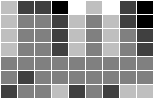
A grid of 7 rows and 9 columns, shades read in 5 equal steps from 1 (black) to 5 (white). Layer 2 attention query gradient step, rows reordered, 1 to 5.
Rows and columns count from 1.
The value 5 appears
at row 1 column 5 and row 1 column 7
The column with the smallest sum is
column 9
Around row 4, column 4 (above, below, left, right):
2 3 3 4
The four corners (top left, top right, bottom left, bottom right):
4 1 2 4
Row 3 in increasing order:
2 2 3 3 3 3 4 4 4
